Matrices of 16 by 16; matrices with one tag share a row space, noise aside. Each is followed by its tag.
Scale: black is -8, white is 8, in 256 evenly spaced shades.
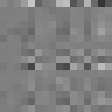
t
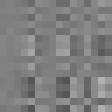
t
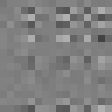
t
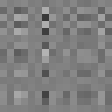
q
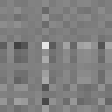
q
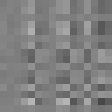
t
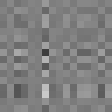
q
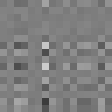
q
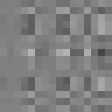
t
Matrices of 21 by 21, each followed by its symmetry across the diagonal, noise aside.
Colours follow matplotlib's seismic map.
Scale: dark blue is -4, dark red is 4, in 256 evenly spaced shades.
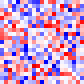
antisymmetric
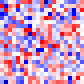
neither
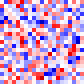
antisymmetric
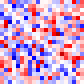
neither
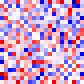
antisymmetric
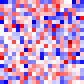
neither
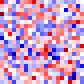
neither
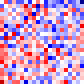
antisymmetric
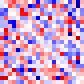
antisymmetric
